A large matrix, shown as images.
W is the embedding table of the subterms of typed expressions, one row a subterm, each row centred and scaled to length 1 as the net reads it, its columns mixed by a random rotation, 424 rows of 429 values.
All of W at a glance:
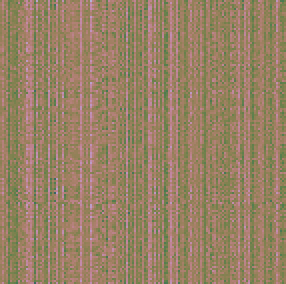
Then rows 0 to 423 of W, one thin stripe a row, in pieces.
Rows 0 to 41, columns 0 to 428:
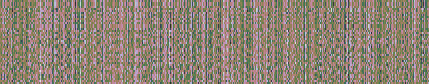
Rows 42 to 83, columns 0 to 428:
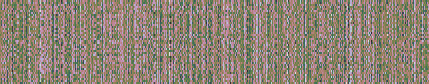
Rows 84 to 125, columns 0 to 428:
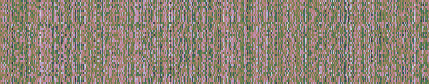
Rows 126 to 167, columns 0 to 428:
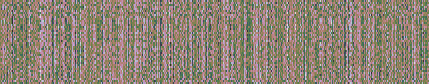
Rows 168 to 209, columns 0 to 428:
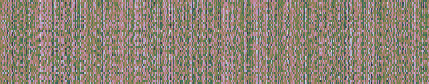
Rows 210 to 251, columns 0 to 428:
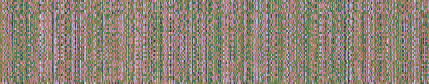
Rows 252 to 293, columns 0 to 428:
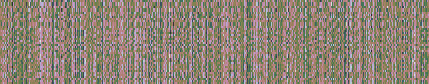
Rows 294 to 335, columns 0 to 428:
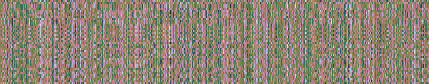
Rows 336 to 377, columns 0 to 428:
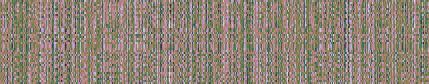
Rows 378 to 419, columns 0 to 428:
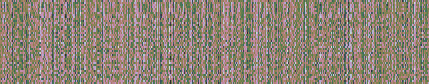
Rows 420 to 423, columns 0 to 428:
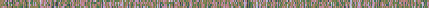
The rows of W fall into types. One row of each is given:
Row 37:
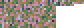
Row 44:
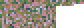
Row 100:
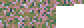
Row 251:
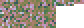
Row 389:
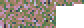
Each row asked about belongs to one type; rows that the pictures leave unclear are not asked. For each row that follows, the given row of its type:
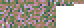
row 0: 37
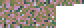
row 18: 389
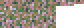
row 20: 251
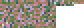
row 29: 37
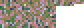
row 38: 37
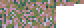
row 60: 44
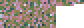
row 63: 389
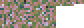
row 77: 44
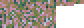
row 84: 44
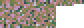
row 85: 389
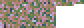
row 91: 389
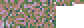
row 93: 389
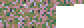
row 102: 100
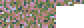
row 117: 251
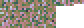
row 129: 251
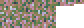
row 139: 251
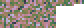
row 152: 44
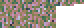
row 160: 37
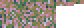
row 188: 44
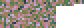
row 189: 44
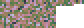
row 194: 44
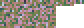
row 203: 100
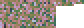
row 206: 389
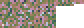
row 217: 100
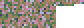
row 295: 100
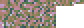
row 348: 389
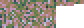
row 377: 44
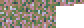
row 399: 251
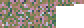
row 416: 100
